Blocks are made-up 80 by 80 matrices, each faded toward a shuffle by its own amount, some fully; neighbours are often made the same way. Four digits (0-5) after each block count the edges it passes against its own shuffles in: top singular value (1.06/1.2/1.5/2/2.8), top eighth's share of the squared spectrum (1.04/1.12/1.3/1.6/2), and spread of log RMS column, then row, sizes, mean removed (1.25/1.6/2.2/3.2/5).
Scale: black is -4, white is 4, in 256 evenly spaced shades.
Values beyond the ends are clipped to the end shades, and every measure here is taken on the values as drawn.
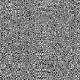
4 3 2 2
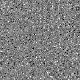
3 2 1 1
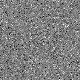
2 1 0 0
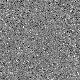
0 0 0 0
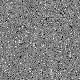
2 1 0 0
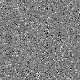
3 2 1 0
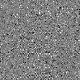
4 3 2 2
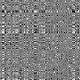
5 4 3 3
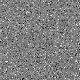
3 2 1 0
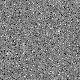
0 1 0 0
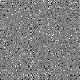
4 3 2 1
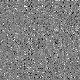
4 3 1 2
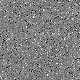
1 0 0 0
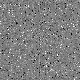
2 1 0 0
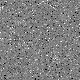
2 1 0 0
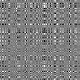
5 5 4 4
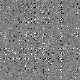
2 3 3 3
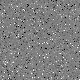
0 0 0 0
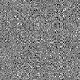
4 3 2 2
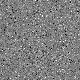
1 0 0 0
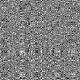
4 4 2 2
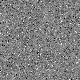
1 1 0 0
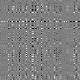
5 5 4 3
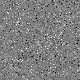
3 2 0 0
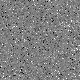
0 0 0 0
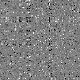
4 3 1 1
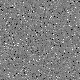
1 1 0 0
